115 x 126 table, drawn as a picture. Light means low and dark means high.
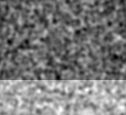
Lone odd cells: none. Stripes: none. Average level on the scale: 50%. Seam: horizontal, 70% of the way down, the top part higher. Grain: blotchy.
